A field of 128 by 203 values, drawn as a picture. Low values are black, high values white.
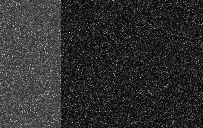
Seam: vertical, 30% of the way across, the left part higher. Average level on the scale: 20%. Stripes: none.
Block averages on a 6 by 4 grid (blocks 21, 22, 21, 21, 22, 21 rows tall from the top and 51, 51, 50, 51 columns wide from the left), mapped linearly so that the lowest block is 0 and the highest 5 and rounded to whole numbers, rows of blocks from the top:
5 1 0 0
5 1 0 0
5 1 0 0
5 1 0 0
5 1 0 0
5 1 0 0
